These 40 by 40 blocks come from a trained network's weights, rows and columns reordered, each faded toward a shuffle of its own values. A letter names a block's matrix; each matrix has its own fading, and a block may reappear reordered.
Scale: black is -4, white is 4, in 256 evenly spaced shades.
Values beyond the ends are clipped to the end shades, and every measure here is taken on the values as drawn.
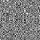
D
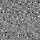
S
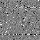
S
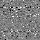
S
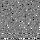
S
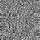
D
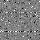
S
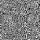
D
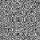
D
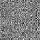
D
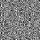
D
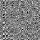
D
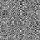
D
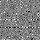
S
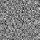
D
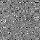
S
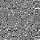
S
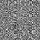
D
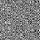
D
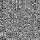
D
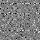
S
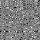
S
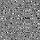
S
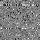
S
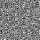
D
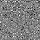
S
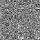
D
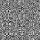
D
